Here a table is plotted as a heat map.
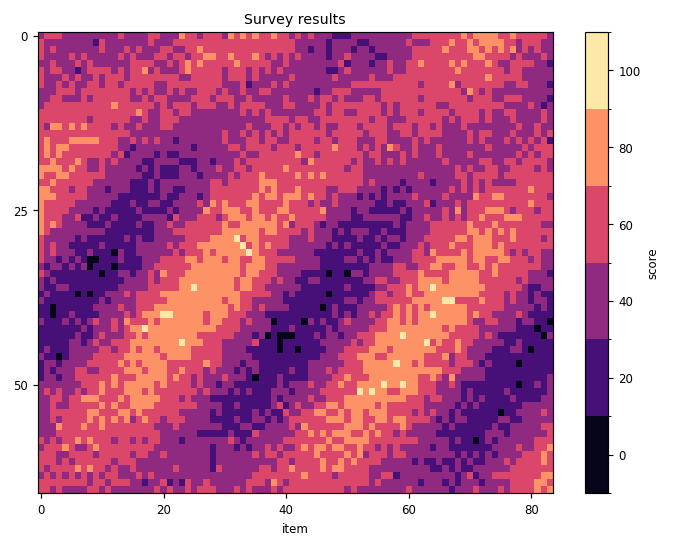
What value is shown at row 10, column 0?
40
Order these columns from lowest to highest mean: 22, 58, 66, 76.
76, 22, 58, 66
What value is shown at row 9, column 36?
40
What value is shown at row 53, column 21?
60
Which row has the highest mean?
10
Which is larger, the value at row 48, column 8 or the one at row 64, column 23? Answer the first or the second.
the first
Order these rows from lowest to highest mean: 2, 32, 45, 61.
45, 61, 32, 2
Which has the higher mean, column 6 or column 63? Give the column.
63
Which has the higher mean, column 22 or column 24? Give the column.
24
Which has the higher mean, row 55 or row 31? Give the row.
55
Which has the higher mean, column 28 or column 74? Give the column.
28
